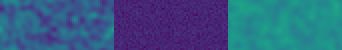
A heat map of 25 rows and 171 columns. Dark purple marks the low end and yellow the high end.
It is made of 1 by 3 panels. Panel 1,1: low, blotchy. Panel 1,2: very low, fine-grained, faint in contrast. Panel 1,3: middling, blotchy, faint in contrast.
